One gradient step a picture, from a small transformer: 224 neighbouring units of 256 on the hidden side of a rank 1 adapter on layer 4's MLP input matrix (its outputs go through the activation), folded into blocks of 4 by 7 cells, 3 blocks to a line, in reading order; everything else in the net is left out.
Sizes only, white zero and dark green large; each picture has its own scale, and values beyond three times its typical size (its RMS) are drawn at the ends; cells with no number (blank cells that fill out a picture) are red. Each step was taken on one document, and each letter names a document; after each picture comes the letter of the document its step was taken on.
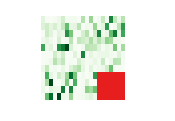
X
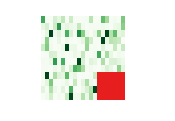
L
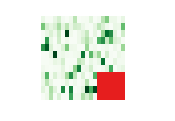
L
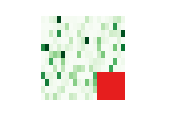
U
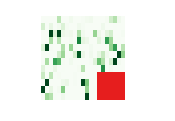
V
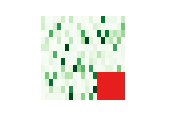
L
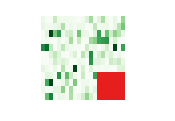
X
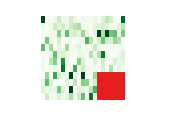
L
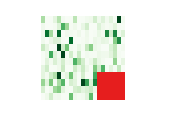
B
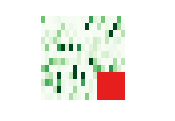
B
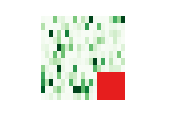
B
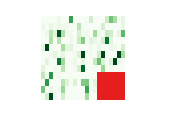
V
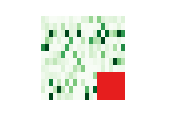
X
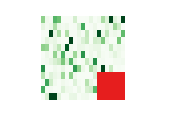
U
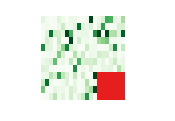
X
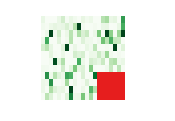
L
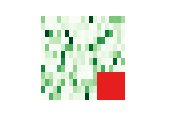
B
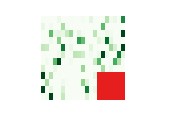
V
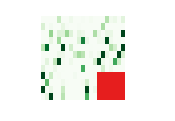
V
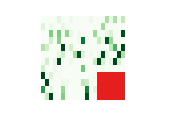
V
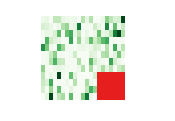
X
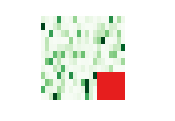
U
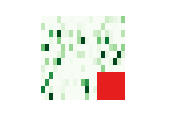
V
